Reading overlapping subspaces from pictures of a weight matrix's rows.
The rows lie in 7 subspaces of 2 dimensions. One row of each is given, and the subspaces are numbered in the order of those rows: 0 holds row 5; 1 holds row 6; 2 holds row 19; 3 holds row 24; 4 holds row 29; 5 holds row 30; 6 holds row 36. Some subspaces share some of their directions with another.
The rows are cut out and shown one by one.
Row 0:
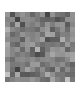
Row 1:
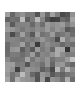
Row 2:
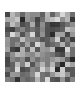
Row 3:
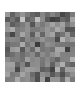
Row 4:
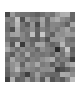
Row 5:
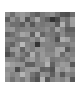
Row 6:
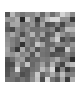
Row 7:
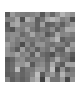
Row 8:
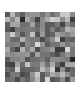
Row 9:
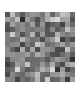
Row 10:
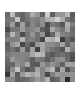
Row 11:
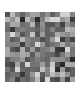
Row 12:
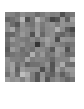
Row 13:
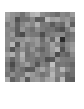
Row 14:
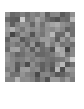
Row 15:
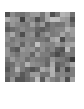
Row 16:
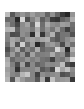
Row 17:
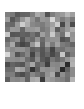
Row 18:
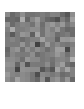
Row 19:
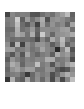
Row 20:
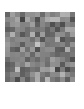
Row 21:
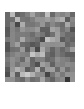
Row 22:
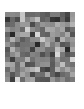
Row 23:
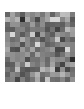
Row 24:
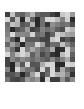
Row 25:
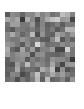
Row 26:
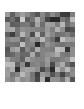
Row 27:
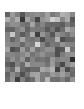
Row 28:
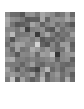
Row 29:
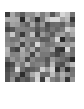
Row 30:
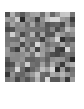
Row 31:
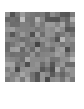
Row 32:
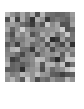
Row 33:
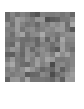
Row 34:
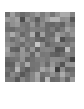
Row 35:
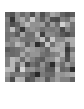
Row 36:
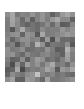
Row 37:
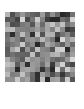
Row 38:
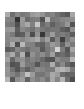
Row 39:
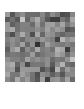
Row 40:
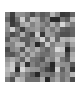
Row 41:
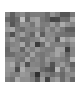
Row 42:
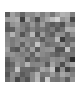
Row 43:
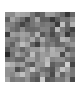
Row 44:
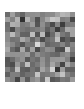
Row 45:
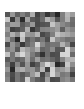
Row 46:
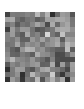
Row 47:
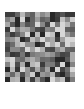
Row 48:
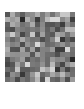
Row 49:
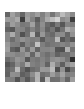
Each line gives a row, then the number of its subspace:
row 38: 2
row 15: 4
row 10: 5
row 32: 6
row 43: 0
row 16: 2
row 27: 1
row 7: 1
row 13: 2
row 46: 4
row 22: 1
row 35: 6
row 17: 0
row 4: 2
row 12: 5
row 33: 2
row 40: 6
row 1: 4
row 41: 6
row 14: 0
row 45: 3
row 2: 0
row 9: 5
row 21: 5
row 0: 5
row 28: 1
